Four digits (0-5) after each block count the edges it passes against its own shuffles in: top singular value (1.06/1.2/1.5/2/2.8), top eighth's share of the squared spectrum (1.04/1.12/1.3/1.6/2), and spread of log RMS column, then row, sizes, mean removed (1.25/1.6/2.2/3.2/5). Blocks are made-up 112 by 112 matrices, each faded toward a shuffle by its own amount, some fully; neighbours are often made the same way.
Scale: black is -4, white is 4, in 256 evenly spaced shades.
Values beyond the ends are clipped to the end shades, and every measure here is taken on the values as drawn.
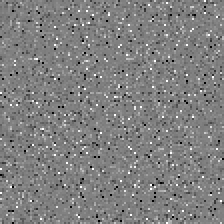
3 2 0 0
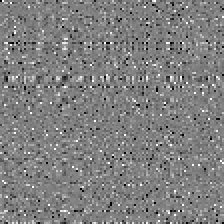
5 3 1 2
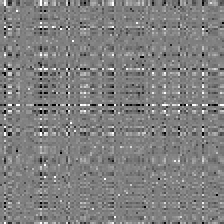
5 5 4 4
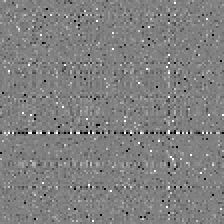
5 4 1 2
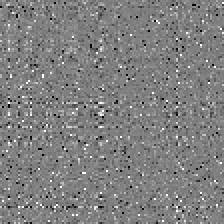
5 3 2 2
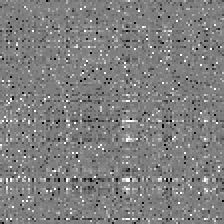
5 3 2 2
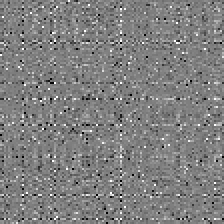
5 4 2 3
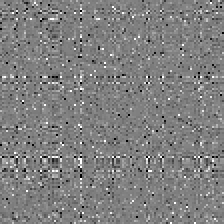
5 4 2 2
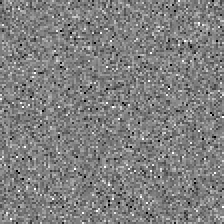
0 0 0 0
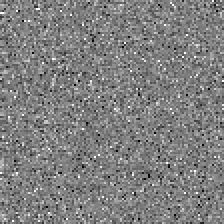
2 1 0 0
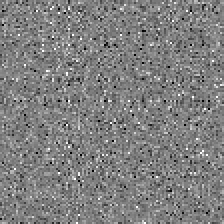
4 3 2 2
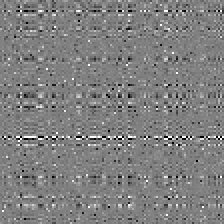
5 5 3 4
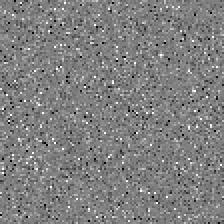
2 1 0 0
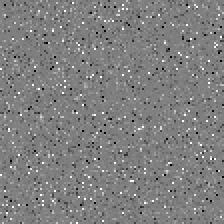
0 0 0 0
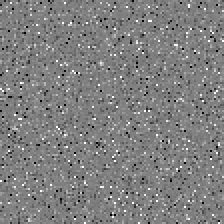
0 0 0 0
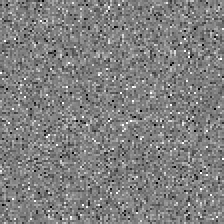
3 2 1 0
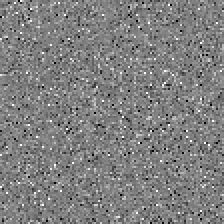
3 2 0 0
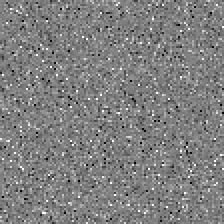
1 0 0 0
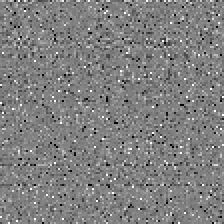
4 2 1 1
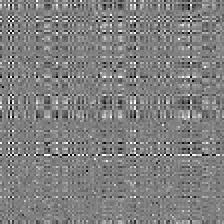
5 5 4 4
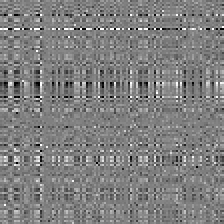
5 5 4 4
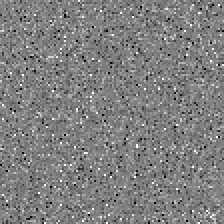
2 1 0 0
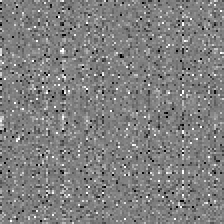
4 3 2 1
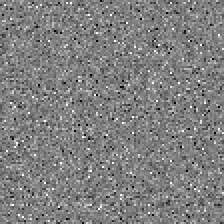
3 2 0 0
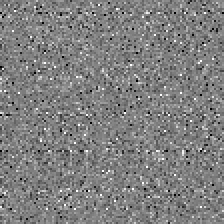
4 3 1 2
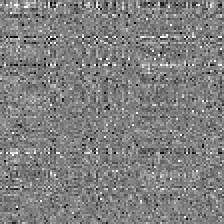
5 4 2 3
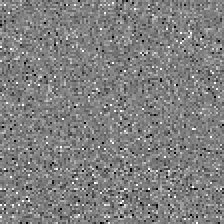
4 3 1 2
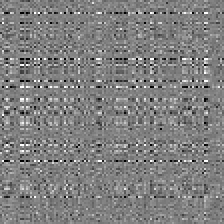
5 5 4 4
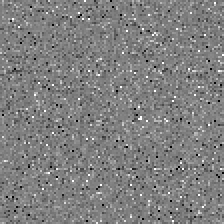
2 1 0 0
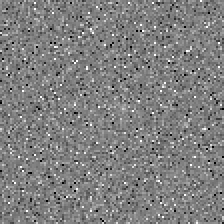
1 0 0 0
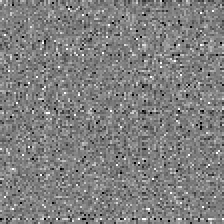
4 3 1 2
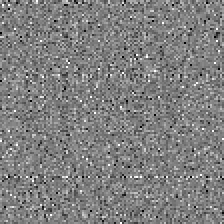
4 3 1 2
